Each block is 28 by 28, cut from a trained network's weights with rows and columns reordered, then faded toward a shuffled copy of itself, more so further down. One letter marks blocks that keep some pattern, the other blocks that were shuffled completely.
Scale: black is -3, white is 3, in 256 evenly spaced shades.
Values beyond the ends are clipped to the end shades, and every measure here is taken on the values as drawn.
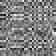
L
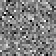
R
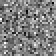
R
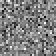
R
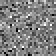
R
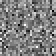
L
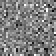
L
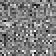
L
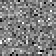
R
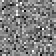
R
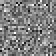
L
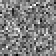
R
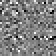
L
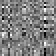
L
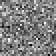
R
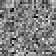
L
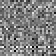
L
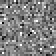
R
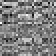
L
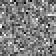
R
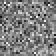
R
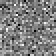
R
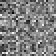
L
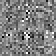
L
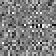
L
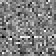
L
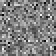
L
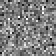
R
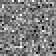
R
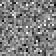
R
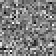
L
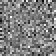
L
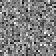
R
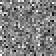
R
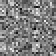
L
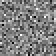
R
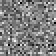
L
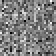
L
